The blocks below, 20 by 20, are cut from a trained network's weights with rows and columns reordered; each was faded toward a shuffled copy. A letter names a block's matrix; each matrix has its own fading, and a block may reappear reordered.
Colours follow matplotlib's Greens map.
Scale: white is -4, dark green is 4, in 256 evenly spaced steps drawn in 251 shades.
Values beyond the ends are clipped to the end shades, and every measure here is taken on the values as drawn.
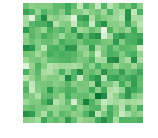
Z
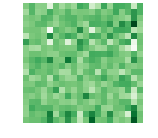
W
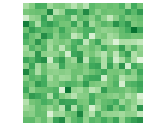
Z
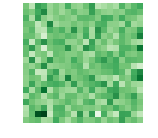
W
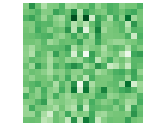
W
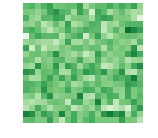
Z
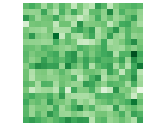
Z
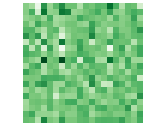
W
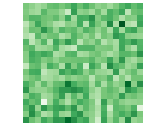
Z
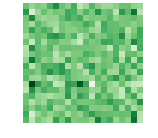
W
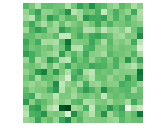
W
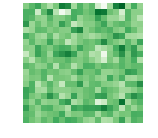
W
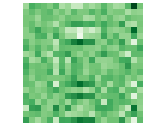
W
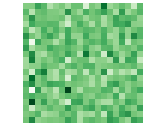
W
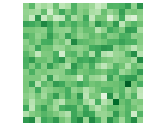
Z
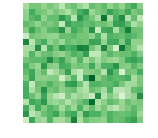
Z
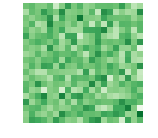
Z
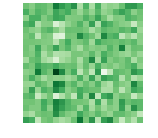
W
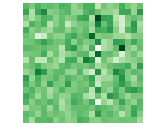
W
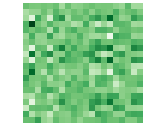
W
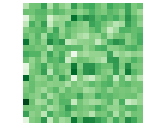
W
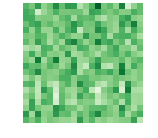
W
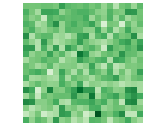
Z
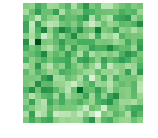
Z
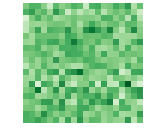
Z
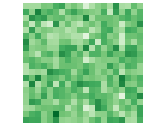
Z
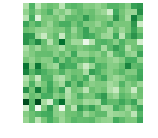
W
